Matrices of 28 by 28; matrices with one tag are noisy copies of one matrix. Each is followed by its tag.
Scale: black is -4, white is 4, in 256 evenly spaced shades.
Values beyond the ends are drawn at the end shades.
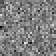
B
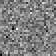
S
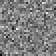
S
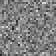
S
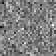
B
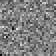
S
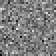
S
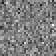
B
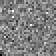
S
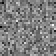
B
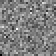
S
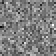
B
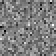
B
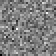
S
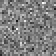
S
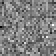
B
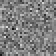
S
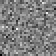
S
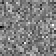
B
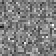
B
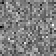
B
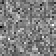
B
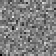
S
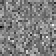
B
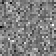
B
